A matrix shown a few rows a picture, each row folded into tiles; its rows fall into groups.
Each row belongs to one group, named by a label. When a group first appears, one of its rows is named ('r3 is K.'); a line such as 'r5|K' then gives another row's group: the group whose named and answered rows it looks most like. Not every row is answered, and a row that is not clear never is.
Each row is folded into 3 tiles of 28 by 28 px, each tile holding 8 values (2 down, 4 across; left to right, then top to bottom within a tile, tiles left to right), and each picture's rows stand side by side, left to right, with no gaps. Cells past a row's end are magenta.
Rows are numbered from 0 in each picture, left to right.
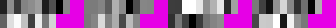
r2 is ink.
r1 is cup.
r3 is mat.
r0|mat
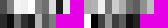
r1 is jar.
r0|ink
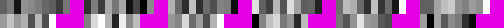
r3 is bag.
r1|mat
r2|bag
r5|jar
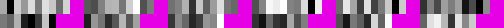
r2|ink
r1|ink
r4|ink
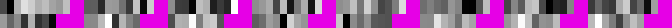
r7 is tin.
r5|cup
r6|mat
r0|jar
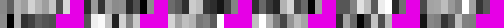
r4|ink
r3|tin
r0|jar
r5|ink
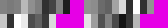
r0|bag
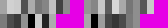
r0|ink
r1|jar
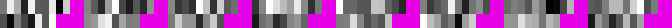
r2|tin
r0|ink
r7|ink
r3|ink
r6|cup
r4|bag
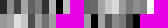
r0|mat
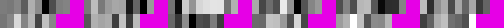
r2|jar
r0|cup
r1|mat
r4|mat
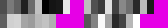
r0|cup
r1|bag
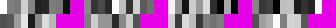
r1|tin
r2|bag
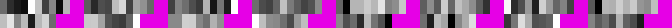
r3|tin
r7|jar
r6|bag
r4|jar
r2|cup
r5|bag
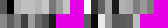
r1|bag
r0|jar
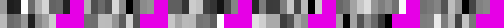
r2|mat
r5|cup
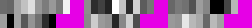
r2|cup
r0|jar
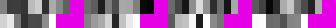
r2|mat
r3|tin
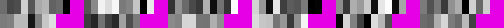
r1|ink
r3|bag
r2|cup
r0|bag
